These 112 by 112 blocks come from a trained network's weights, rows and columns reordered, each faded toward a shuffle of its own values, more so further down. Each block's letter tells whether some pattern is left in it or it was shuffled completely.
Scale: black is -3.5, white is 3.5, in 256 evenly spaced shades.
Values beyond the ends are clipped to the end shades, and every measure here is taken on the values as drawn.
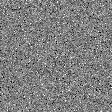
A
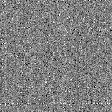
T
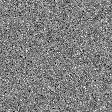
A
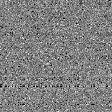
T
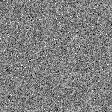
A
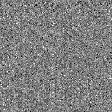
T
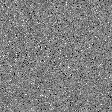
A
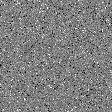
A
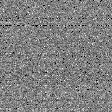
T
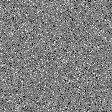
A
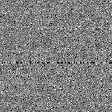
T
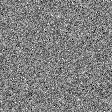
A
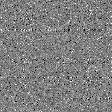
T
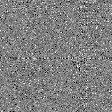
T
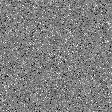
A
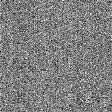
T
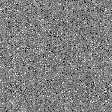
T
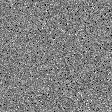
A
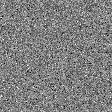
A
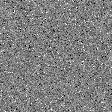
A
